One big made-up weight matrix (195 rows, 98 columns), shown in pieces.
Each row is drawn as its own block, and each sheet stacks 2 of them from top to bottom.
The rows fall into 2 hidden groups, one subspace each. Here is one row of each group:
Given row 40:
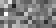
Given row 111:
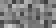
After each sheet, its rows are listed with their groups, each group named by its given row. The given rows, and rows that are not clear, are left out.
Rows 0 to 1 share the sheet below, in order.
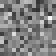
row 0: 111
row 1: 40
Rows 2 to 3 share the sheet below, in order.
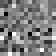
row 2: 40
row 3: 111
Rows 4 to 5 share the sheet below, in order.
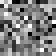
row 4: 40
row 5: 111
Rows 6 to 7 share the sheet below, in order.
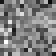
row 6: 111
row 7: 40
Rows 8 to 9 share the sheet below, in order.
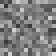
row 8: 40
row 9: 40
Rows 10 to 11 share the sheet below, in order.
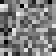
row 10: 111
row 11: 40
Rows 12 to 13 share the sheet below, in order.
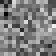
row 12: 40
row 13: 111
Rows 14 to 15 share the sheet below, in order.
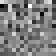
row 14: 111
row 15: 40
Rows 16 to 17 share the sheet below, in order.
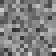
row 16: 111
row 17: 40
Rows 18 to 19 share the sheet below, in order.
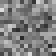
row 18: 111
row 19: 40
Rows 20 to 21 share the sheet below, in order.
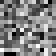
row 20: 111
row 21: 111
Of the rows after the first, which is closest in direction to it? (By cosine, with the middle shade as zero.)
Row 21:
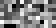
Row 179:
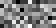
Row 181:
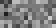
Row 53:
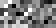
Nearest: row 181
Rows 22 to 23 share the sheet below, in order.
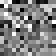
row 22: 40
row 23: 40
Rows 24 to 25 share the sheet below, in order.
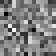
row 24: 40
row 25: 111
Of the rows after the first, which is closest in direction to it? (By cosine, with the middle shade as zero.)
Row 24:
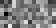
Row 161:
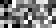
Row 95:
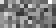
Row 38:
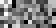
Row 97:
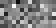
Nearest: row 161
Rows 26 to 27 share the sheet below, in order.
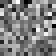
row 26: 111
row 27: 111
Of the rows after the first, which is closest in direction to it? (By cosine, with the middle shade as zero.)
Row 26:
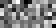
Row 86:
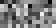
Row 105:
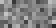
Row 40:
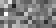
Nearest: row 105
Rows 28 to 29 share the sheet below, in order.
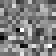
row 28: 40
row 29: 111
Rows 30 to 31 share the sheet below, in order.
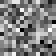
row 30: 40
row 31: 111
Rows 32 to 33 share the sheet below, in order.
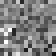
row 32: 111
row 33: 40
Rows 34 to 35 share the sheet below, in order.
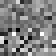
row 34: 111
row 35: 40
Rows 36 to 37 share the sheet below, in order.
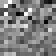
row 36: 40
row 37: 111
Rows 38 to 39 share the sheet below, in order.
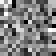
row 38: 40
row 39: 40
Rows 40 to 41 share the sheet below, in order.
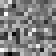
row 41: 111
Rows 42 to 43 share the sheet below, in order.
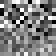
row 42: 40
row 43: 111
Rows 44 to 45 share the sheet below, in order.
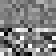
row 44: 111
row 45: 40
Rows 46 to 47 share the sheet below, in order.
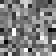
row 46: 111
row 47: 40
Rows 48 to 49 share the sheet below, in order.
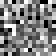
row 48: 111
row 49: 40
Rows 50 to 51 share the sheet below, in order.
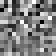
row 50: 111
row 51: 111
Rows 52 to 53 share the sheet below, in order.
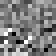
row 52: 111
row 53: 40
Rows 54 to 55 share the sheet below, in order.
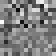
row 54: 111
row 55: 40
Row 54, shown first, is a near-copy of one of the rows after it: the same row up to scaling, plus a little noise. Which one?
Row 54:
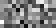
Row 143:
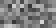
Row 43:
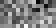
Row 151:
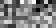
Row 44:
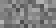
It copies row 44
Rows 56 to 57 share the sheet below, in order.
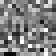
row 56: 111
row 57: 111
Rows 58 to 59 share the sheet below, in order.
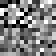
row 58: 40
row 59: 111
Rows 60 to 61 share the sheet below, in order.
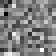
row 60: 40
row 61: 111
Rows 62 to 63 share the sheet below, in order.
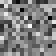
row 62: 40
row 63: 111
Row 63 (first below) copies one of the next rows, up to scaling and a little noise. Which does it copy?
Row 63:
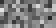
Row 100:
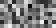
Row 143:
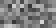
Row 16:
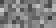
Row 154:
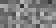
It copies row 16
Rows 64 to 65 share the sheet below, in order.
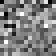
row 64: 111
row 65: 40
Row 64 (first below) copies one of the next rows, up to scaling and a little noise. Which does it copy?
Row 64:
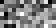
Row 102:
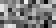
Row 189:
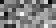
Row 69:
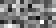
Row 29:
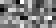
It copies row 189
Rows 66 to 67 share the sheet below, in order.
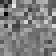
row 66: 40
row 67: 111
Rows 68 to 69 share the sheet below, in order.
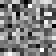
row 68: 111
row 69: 111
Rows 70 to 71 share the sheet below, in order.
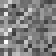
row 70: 40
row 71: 40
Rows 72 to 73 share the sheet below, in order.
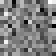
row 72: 40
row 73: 40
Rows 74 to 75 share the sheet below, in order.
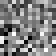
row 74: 111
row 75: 40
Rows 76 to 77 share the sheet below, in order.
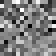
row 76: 40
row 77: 111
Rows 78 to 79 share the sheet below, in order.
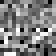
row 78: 111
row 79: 111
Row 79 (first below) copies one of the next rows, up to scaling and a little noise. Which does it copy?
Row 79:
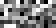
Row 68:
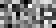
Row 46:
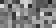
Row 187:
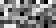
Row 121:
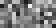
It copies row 187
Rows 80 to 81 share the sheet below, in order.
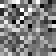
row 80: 40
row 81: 40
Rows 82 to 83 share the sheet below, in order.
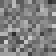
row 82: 40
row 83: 40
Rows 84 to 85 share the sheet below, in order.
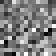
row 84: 40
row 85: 111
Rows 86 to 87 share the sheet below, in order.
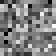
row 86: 111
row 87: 40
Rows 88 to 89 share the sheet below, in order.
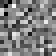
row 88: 40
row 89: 111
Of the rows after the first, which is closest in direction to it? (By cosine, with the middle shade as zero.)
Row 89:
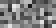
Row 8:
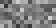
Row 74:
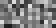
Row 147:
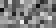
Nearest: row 147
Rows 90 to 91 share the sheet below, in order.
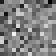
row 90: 111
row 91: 40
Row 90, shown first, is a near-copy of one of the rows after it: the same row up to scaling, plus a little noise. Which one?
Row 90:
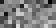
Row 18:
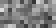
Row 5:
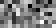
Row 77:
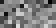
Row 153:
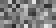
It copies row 77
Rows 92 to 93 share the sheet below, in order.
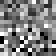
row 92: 111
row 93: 40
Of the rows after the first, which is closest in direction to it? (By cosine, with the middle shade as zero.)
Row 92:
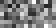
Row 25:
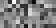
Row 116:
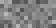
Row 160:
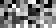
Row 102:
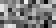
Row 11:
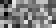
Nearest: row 160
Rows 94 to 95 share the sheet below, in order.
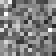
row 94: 40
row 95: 111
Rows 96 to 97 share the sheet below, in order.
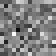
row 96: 40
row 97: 40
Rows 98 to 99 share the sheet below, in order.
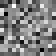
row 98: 40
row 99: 111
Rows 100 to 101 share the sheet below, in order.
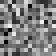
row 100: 111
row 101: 40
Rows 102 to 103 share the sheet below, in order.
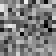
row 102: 111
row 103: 111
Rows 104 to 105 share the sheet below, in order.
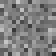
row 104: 40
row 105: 40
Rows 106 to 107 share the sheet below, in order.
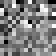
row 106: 40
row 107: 40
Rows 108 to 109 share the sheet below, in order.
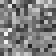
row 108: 111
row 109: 40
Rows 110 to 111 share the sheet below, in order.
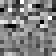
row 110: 111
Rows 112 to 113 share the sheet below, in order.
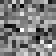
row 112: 111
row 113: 111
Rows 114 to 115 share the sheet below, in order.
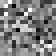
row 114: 40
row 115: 111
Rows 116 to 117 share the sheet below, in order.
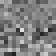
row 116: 40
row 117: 111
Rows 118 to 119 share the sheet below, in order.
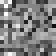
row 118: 40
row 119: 111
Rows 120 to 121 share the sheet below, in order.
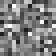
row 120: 111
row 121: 111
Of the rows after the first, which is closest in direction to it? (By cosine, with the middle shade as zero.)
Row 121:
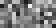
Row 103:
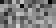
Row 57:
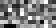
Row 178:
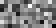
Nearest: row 178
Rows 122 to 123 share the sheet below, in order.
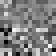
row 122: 40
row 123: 40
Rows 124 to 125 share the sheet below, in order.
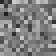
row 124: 40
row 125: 40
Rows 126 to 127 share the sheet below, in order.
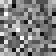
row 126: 40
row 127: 40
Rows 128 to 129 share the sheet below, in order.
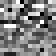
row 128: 111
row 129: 111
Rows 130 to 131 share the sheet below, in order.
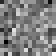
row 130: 111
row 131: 40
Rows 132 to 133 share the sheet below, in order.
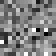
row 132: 111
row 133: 111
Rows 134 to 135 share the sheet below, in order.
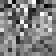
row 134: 111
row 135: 111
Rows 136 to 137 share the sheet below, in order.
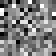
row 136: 40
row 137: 111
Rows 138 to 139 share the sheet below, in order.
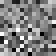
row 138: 40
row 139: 40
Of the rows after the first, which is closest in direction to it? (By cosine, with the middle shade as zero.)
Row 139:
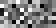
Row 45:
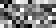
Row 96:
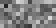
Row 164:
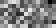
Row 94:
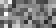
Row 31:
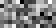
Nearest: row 164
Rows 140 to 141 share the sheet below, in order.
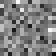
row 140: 40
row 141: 40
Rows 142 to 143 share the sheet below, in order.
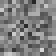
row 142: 111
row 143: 111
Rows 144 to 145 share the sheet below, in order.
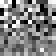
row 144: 40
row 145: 111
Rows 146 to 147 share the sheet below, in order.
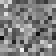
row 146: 40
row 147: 111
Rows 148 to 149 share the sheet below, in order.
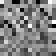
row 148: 40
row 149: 40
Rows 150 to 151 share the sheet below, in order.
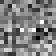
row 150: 111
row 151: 111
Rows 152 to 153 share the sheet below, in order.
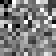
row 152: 40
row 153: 111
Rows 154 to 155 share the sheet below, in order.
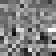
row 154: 111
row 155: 40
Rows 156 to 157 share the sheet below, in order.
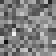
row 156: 111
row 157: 40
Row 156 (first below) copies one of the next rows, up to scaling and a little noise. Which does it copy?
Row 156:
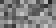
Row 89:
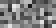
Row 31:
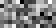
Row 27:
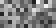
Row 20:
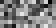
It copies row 20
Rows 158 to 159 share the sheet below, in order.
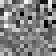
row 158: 111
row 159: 40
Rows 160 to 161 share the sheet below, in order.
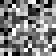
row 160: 111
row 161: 40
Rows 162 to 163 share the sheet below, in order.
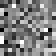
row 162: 40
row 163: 111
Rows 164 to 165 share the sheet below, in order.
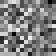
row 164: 40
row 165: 40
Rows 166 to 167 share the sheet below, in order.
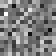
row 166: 40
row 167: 111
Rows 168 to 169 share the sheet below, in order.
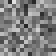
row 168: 111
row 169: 40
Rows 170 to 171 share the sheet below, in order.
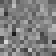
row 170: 40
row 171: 40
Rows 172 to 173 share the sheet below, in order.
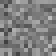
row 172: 40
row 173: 40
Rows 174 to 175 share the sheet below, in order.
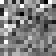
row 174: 111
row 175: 40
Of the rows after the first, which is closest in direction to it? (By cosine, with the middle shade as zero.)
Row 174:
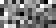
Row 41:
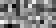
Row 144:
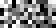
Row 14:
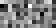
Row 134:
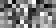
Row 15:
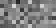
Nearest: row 144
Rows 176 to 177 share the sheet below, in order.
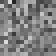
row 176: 111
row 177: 40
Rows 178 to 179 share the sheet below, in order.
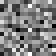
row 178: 111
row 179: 40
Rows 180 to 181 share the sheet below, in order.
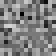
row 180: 111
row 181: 40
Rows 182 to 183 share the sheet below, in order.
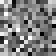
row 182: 40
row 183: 40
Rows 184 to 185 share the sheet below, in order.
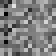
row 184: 40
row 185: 40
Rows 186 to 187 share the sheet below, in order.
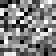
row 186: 40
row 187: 111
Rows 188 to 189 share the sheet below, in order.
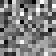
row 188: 111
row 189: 111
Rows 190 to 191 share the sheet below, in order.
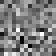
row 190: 111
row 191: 111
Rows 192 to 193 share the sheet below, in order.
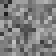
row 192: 40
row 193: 111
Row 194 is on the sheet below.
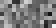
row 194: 111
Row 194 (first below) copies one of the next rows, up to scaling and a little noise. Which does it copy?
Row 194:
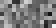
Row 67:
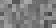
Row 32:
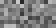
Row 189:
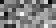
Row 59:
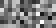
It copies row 67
